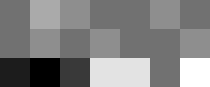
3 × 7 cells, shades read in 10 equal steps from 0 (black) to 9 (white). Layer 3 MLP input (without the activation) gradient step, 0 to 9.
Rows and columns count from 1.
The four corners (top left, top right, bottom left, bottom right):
4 4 1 9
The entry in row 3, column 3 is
2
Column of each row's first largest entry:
2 2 7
